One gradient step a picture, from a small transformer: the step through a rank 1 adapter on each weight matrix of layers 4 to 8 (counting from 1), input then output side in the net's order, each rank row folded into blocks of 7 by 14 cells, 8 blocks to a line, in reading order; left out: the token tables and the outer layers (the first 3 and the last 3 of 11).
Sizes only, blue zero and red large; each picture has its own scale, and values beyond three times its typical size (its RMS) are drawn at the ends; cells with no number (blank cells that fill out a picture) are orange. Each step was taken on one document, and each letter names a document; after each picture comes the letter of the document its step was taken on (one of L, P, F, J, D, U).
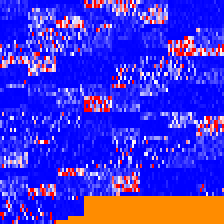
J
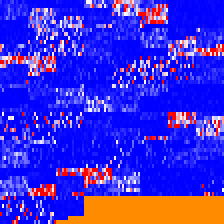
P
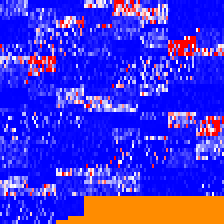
P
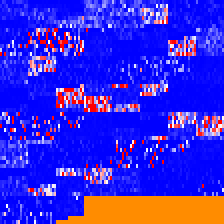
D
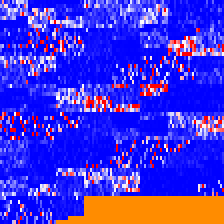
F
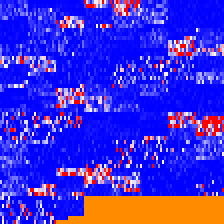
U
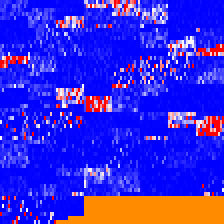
P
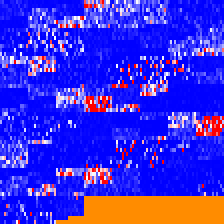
D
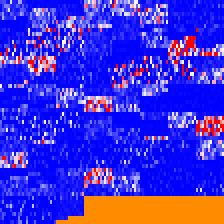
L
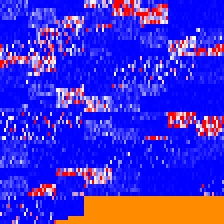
P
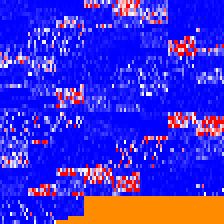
U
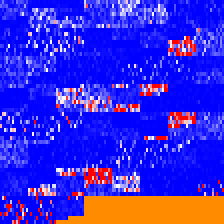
F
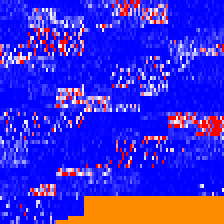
U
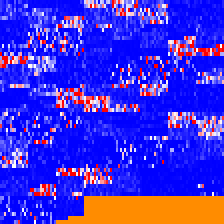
U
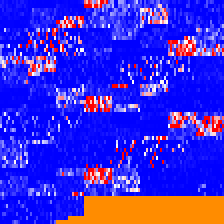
D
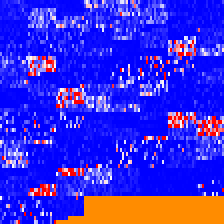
U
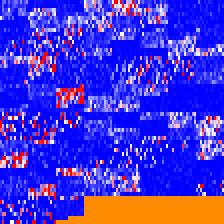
L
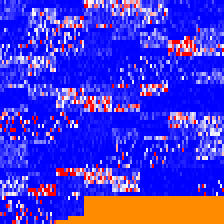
F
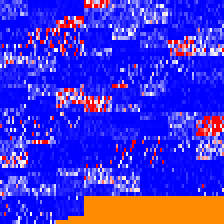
D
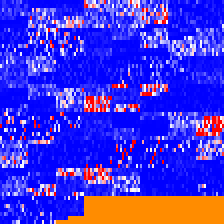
D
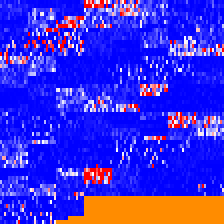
D
